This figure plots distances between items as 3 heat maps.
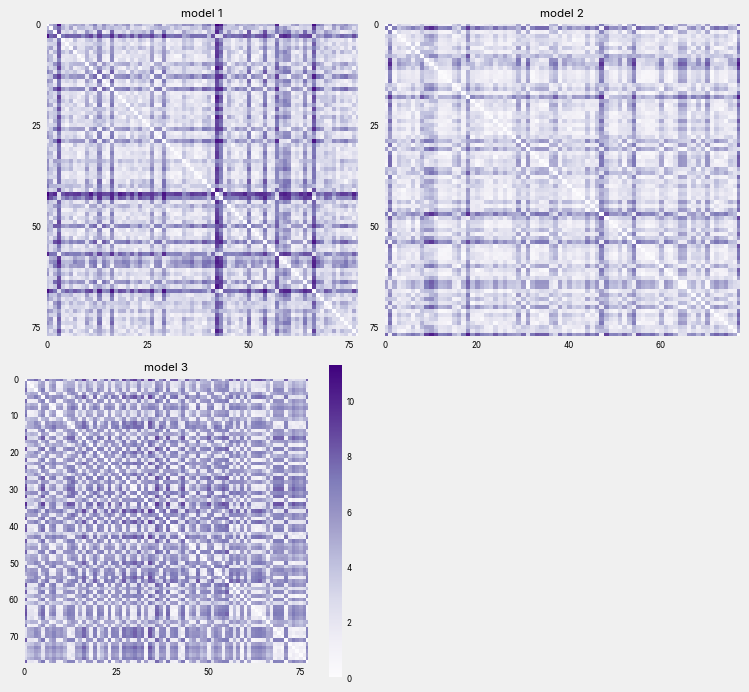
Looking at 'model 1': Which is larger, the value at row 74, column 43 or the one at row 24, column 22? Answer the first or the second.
the first
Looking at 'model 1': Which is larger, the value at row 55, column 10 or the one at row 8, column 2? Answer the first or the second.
the first
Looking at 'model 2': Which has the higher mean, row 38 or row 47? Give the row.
47
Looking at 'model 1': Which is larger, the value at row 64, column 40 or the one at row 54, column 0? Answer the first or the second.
the first
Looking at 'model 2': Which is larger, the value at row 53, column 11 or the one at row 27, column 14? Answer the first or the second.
the first
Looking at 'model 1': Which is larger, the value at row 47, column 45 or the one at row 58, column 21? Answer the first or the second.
the first
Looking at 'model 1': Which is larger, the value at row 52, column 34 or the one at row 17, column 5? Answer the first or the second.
the first
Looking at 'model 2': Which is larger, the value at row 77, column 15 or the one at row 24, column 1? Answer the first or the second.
the second
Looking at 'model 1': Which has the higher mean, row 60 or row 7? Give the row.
60
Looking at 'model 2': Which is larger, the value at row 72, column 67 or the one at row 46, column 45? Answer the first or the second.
the second
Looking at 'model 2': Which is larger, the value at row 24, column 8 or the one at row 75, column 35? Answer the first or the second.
the first
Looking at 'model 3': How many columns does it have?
78
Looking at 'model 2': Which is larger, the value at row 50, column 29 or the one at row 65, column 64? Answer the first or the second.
the first
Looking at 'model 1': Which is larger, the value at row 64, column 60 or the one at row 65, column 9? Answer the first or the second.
the second
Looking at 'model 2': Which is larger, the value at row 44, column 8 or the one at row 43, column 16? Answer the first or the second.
the first
